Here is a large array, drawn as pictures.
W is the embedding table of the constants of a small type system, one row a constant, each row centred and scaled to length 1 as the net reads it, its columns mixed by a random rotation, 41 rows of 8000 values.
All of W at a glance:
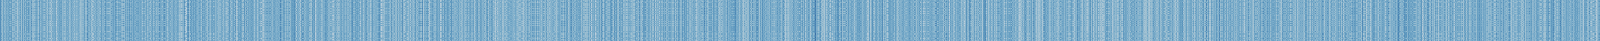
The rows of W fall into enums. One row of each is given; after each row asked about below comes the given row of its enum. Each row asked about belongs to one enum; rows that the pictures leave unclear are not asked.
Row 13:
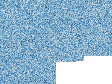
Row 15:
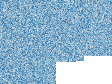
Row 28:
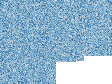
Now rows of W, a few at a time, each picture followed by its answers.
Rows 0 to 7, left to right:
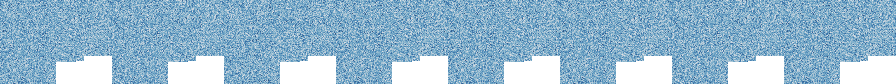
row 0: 28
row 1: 15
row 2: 13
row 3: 28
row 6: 15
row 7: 28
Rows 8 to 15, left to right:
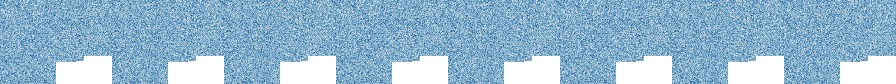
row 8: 13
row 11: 13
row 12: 28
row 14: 28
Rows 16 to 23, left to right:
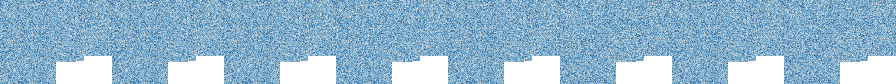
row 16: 28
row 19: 15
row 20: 28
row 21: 13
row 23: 13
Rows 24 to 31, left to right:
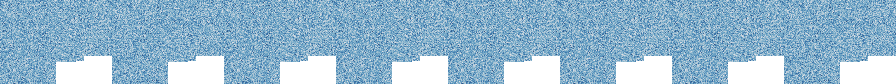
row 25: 13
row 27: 28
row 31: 13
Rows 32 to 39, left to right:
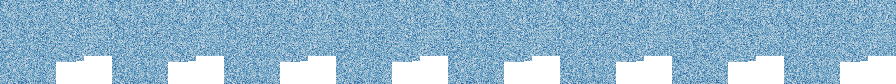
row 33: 15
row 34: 15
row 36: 28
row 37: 15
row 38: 13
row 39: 15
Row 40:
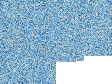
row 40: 28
